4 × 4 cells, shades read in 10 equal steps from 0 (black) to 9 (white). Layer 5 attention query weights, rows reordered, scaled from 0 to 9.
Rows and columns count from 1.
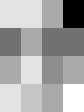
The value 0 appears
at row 1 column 4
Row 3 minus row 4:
-2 1 -1 -3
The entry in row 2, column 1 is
4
